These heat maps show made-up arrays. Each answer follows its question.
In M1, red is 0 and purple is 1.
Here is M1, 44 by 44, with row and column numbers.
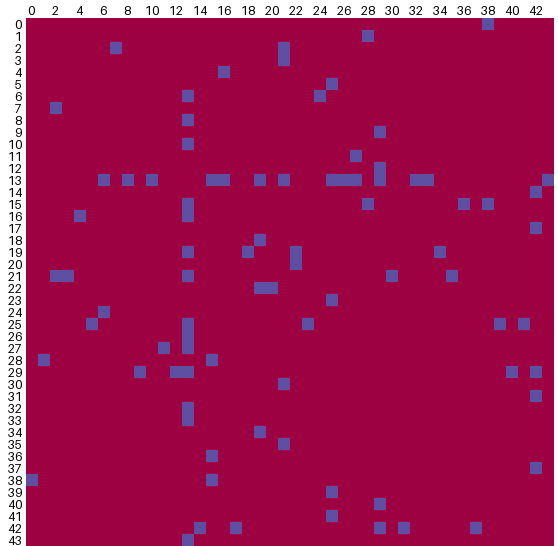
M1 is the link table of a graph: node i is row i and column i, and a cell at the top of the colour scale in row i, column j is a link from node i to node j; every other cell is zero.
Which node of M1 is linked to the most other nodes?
node 13
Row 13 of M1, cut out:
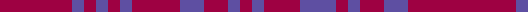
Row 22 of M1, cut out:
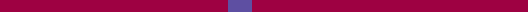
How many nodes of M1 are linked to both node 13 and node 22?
1
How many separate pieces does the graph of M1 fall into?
1
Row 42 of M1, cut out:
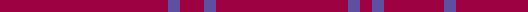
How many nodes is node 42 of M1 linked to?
5
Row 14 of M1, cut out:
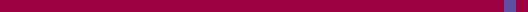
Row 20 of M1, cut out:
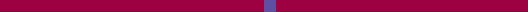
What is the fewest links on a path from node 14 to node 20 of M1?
6
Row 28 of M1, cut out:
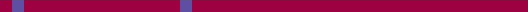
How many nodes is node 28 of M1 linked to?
2
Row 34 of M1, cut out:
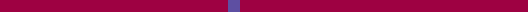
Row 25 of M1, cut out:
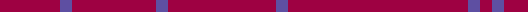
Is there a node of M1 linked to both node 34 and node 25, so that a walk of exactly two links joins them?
no
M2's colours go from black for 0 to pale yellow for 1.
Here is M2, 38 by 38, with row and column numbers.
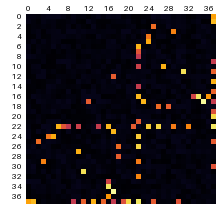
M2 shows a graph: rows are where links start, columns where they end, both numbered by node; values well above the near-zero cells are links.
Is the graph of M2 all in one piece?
yes
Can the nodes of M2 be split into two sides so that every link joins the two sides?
yes
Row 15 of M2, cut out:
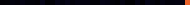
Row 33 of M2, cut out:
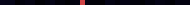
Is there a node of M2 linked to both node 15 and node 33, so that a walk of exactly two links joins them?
no
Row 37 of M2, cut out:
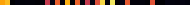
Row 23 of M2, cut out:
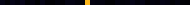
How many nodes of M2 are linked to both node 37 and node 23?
1
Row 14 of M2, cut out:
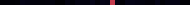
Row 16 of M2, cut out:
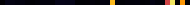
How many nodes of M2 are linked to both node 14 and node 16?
1
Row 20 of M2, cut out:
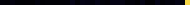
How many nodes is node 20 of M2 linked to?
1
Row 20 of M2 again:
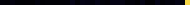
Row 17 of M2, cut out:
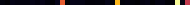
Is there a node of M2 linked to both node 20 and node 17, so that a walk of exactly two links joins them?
yes
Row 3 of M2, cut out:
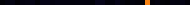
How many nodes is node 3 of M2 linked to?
1
